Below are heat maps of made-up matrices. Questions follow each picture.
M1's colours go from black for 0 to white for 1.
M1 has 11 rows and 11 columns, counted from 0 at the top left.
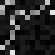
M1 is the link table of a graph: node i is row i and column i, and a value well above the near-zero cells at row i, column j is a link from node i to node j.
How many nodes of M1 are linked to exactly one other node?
7
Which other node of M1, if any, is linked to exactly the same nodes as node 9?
none
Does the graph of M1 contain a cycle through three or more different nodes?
no
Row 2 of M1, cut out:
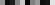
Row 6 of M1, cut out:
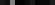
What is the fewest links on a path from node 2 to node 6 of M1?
1
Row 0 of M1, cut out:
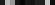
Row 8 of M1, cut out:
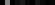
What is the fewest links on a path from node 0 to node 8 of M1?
2
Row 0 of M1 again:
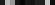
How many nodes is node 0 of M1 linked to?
3
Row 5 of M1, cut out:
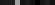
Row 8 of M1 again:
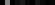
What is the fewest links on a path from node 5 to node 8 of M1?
5
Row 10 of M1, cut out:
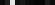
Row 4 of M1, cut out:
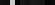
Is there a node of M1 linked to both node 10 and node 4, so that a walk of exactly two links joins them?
yes
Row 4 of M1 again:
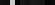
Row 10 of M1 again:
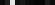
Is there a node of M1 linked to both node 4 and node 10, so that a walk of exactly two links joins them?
yes
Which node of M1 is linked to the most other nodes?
node 2
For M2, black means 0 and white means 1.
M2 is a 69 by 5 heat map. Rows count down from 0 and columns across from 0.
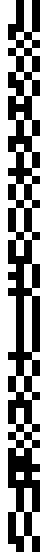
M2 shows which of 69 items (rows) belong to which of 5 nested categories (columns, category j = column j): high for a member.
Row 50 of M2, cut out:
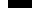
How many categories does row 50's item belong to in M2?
2
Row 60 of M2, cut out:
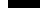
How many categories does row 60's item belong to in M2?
1
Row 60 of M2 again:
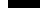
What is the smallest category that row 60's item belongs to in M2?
0
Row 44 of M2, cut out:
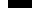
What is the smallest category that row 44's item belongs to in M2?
4
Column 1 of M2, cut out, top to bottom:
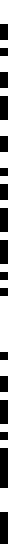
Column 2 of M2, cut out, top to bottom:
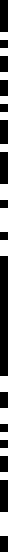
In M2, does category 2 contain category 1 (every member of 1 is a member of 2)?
no
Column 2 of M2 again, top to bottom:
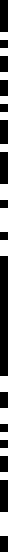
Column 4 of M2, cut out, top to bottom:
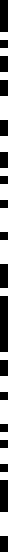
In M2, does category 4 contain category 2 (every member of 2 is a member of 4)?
yes
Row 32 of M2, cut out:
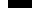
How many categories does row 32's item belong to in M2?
2
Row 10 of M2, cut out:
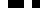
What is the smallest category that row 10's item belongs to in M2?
3
